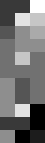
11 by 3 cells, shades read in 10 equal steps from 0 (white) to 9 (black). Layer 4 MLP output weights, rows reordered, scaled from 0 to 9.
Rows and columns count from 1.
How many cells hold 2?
2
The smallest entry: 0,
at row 1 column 3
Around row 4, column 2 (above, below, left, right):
4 2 5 4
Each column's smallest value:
4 1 0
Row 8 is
4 6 5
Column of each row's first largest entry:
1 1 1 1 1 1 2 2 3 3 2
